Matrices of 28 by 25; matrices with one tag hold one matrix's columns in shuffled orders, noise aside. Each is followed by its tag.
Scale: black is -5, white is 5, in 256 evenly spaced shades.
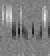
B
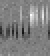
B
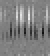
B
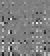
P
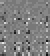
P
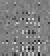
P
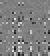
P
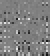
P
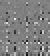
P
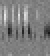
B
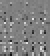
P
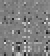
P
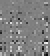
P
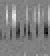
B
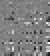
P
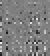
P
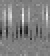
B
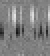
B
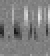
B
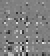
P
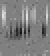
B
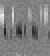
B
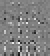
P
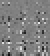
P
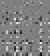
P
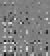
P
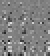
P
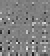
P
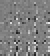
P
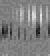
B
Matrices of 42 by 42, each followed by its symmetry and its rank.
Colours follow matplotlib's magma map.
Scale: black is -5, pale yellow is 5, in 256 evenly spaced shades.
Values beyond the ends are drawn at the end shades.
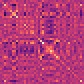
symmetric, rank five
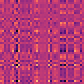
neither, rank two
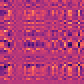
neither, rank two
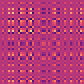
symmetric, rank one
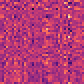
neither, rank five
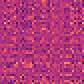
neither, rank five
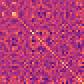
symmetric, rank five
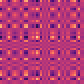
symmetric, rank one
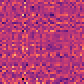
neither, rank five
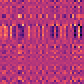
neither, rank two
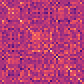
symmetric, rank five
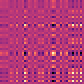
symmetric, rank one
